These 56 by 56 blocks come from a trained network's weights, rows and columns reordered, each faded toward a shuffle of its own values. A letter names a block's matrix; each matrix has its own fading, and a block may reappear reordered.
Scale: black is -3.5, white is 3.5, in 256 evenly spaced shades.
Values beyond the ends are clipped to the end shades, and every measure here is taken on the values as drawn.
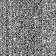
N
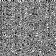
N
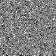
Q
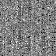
N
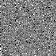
Q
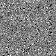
Q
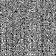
N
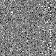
Q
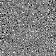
Q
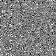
Q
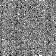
N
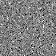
Q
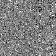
Q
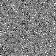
Q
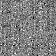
N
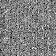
N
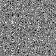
Q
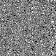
Q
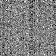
N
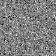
Q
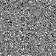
Q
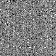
N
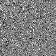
Q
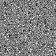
Q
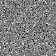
Q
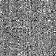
N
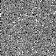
Q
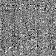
N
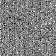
N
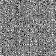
N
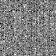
N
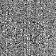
N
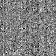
N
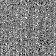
N
